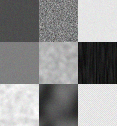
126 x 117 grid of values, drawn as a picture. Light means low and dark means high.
It is made of 3 by 3 panels. Panel 1,1: high, flat. Panel 1,2: middling, fine-grained. Panel 1,3: very low, flat. Panel 2,1: middling, flat. Panel 2,2: low, blotchy, faint in contrast. Panel 2,3: very high, streaked downward, faint in contrast. Panel 3,1: very low, blotchy, faint in contrast. Panel 3,2: high, smooth. Panel 3,3: very low, checkered, faint in contrast.
